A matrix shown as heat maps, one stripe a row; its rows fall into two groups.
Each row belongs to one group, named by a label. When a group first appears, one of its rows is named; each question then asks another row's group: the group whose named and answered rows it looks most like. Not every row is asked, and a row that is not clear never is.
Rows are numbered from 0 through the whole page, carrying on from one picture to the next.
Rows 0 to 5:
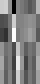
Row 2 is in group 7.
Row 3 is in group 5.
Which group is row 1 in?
7
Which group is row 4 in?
5
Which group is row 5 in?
5
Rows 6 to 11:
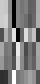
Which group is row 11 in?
7
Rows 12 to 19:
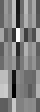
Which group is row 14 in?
5
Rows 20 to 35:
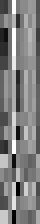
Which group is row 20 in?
7
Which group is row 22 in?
7
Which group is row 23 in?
7
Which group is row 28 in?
7
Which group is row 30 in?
7
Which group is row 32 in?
5
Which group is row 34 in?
7
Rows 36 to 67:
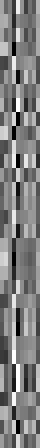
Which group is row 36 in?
5
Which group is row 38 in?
5
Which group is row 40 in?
7
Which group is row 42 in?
5
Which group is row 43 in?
5
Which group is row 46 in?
7
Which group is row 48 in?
5
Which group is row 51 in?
7
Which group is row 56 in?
5
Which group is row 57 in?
7
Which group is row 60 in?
7
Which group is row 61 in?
7
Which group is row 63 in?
5
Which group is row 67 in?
5
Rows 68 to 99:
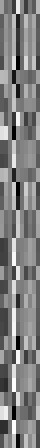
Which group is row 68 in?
5
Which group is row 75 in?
7
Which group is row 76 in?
5
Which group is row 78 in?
7
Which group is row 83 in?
5
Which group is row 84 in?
5
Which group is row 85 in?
7
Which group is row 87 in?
5
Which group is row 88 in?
7
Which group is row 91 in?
7
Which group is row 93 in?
5
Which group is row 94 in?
7
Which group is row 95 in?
7
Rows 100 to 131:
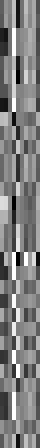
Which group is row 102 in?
7
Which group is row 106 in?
7
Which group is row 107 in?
7
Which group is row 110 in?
5
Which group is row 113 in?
5
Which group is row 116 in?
5
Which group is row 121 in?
7
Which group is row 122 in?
5
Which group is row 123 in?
7
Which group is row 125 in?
7
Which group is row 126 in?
5
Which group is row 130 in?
5
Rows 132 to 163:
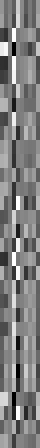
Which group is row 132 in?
5
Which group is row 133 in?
5
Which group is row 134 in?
7
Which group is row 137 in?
7
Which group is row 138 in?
5
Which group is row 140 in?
7
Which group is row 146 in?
5
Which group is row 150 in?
7
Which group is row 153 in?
7
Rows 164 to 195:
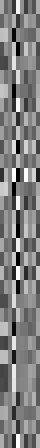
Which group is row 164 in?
5
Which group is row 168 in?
7
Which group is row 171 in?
5
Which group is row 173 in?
5
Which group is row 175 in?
5
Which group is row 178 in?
5
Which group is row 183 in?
5
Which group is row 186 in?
5
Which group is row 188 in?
7
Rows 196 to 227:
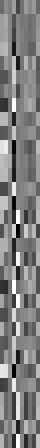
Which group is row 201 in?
7
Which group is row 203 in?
7
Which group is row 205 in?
7
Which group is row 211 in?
5
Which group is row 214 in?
5
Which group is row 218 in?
7
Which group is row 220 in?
7
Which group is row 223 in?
7
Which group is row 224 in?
5
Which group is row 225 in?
5
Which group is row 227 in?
5
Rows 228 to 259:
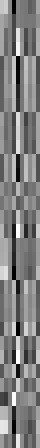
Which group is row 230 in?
5
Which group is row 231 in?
5
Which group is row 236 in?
5
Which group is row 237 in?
5
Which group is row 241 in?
5
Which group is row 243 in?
5
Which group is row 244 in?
5
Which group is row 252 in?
5
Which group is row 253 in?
5
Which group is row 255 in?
5
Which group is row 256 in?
7
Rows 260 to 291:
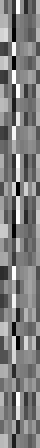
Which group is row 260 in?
5
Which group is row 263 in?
7
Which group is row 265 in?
7
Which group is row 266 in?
5
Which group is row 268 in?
5
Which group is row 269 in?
7
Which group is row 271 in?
5
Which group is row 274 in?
5
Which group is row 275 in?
5
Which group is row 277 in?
5
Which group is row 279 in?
7
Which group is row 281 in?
7
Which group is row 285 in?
7
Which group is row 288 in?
5
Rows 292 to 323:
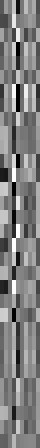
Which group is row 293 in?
7
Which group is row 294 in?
5
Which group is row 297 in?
5
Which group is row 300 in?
5
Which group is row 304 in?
7
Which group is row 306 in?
5
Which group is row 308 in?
5
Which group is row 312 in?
7
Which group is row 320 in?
5
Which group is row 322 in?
5
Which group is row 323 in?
7
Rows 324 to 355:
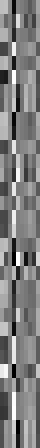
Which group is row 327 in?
7
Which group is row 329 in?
7
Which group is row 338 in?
5
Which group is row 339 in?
7
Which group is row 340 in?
7
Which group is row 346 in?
5
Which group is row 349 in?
7
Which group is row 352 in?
7
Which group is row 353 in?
7
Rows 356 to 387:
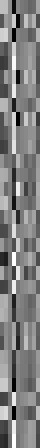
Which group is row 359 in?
7
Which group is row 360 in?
7
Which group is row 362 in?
7
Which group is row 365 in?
7
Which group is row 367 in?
5
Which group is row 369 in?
5
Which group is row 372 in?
7
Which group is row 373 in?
5
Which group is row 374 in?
7
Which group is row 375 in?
5
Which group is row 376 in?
7
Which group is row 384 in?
7
